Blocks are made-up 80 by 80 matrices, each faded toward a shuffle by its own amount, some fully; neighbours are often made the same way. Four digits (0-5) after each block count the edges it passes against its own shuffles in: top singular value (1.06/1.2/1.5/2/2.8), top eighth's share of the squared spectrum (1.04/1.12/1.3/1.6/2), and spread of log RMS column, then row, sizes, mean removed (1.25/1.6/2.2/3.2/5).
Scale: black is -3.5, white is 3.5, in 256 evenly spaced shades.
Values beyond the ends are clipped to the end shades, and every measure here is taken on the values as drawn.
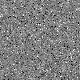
0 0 0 0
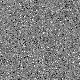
0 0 0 0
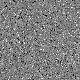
0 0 0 0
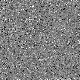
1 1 0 2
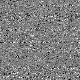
1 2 0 3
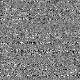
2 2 0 3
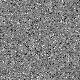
0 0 0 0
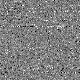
1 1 0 2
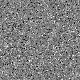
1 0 0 0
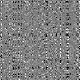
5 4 3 2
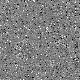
2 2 1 0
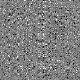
4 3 2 1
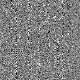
2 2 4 0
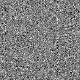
1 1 2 0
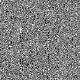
1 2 3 0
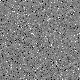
0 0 0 0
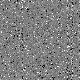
1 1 1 0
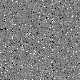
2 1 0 0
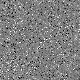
0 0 0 0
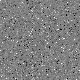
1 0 0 0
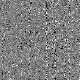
2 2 3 0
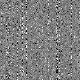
2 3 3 0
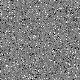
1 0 1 0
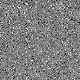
3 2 1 0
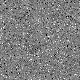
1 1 0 0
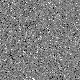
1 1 0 0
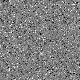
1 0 0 0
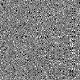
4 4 2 1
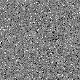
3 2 1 0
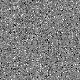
3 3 2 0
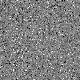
2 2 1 0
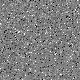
2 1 0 0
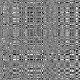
5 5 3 4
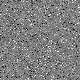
2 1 0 0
